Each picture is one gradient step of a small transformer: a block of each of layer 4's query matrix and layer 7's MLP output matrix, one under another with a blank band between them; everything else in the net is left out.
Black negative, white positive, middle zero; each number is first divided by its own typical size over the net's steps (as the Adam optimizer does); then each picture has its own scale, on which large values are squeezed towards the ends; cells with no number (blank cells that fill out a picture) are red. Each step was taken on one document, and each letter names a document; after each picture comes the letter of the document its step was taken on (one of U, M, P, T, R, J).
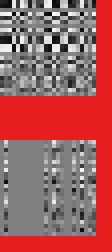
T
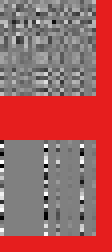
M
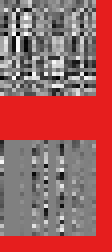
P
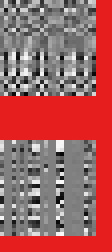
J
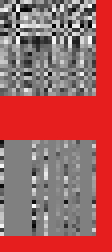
P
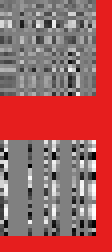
T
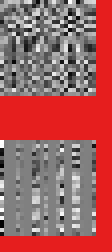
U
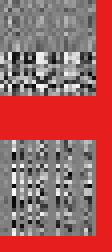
J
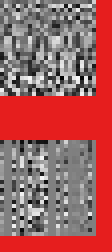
J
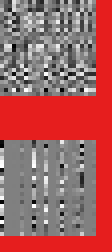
P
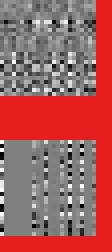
U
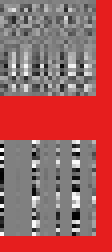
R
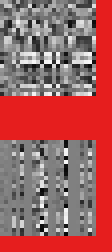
J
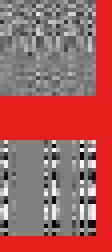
T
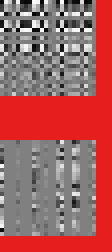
R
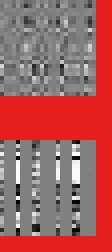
R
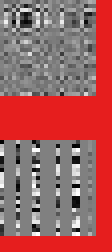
R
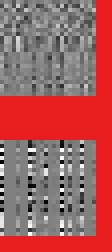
P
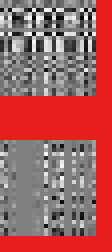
T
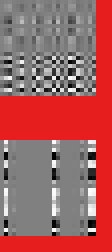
T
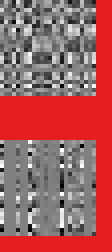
U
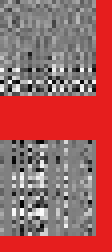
J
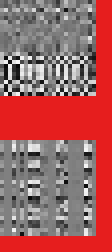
J
